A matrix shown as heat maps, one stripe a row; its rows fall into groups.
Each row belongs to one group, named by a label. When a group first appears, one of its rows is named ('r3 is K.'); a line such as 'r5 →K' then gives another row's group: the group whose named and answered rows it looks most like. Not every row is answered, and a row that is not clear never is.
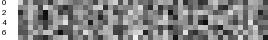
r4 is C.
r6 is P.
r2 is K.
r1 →P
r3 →C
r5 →K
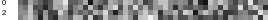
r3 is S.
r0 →C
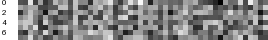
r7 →K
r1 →S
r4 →P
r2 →K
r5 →S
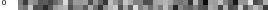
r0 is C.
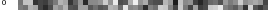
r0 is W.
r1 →C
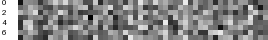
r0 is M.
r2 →S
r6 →C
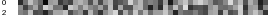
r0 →K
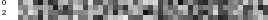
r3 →S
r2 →P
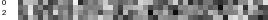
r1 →K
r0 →S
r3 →P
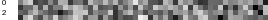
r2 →K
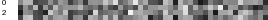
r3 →W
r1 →M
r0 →W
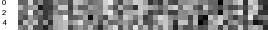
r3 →C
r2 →K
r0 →K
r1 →S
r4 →M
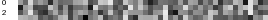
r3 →S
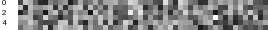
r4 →S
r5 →M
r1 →P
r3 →P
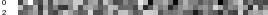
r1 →P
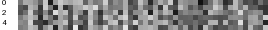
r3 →S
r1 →P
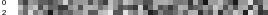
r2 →K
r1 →P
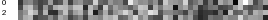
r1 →M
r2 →S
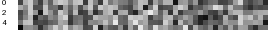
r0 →M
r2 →S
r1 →P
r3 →W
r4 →W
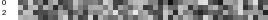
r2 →W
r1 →P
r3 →S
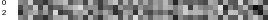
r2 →K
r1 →M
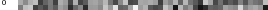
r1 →W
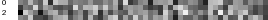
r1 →P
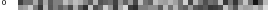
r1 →S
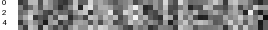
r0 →P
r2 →K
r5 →P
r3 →W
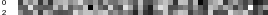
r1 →C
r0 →M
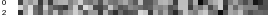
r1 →P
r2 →M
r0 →M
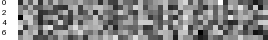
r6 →M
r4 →S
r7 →W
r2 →S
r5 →P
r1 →P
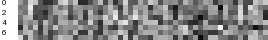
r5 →M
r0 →S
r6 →S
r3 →W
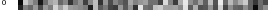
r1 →M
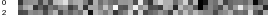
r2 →K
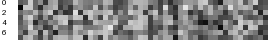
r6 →P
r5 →K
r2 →P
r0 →K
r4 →W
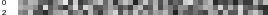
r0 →S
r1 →P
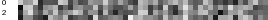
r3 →W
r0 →S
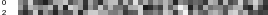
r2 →P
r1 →P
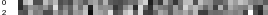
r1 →K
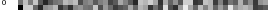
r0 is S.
